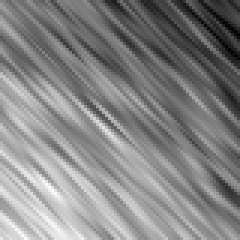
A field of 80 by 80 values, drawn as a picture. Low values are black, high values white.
Odd rows or columns: none. Mirror symmetry: none. Slope: up to the bottom left. Ninth with the lowest average: top right. Lone odd cells: none. Ninth with the highest average: bottom left. Grain: diagonal, down to the right.
